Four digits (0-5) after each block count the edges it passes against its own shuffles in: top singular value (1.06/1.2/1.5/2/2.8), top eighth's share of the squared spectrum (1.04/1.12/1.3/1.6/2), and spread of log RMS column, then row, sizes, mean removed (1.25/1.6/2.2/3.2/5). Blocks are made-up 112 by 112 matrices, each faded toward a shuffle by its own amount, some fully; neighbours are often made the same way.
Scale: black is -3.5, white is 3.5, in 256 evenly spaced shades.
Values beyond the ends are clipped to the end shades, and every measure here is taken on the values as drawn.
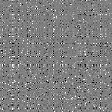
5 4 3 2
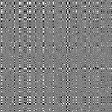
5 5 4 4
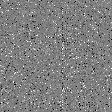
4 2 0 0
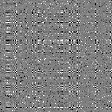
5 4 3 3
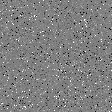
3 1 0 0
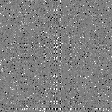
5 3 2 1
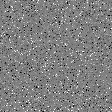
0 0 0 0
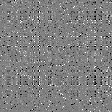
5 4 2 3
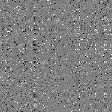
4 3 2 1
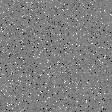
3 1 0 0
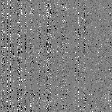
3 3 4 2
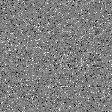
3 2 0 1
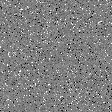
0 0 0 0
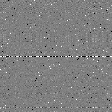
5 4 0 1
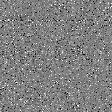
4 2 0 1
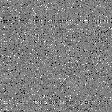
4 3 1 2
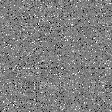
4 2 1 1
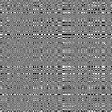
5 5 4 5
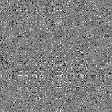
5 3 2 2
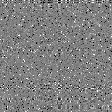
4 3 1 2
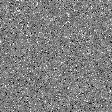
1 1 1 0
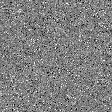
1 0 0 0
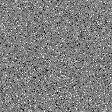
2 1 0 0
